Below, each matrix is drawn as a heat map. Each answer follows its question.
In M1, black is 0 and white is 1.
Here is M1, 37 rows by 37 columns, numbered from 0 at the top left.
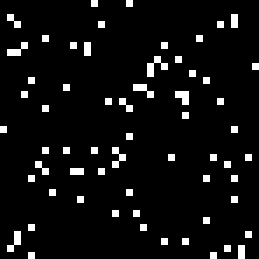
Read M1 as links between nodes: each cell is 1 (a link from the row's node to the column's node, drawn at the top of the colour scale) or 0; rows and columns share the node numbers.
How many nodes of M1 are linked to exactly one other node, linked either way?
0
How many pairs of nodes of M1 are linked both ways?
4
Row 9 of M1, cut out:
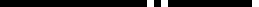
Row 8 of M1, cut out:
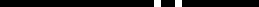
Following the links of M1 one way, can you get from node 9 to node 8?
no
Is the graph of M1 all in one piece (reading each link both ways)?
yes
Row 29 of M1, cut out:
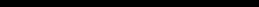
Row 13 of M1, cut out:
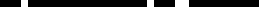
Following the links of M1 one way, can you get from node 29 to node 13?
no
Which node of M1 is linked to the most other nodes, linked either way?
node 6
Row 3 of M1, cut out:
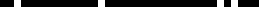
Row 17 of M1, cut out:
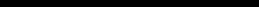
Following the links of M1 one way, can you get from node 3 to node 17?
yes
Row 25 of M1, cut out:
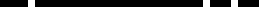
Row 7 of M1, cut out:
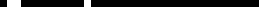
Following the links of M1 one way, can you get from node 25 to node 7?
yes
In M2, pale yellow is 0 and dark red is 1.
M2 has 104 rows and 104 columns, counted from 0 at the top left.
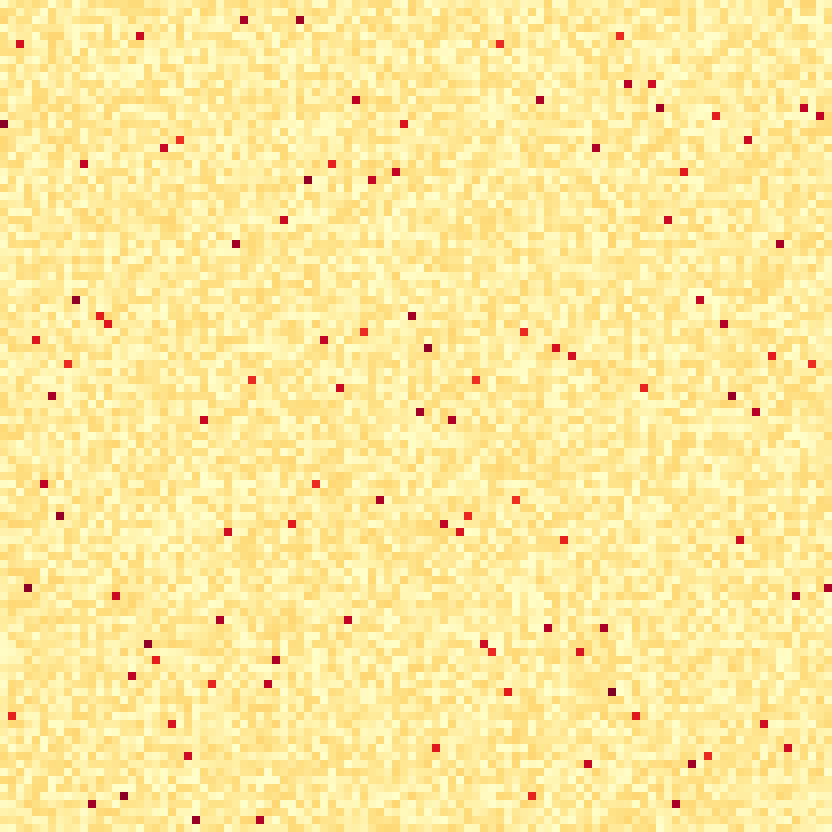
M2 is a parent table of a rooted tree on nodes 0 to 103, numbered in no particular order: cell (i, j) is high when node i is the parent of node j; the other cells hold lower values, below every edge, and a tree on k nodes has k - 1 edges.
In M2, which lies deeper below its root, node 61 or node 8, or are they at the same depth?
the same depth
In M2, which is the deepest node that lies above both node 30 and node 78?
80
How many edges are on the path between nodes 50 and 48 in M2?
6
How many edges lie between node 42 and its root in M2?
1
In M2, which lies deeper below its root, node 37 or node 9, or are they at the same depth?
node 9
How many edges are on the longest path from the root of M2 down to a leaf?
6
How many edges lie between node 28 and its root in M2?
6
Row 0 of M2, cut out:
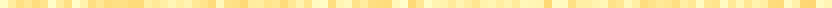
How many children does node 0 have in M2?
0
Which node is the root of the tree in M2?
48
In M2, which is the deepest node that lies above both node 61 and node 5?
80
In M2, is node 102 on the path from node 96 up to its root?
no
